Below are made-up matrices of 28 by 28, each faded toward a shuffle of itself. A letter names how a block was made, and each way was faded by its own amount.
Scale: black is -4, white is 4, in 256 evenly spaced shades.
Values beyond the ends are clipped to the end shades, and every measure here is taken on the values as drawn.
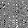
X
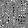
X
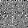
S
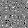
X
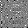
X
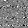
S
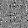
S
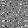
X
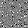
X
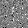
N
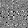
X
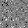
X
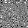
S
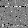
S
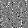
N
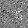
S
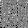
X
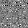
S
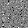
N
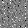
N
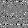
S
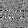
S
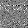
S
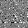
S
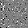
X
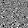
S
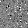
N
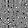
X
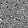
N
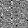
X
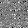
S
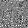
S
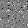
X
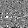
S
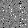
N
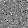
N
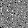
N
